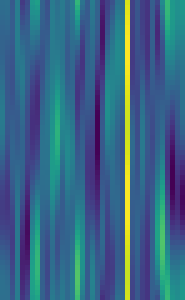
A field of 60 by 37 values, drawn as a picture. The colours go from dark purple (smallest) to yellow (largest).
The grain runs up and down. Column 26 stands out from the rest. There is no overall slope. The values are skewed, with a long tail toward high values.
